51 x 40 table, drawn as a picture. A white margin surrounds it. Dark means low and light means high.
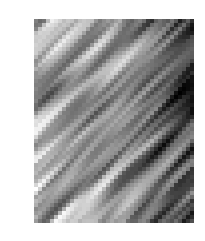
No lone cell stands out from its neighbours. Streaks slant up to the right. The field climbs toward the left. The histogram is bell-shaped.
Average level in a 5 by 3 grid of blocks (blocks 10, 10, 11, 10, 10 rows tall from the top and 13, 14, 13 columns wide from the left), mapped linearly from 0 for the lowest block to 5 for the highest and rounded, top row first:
531
330
430
431
441
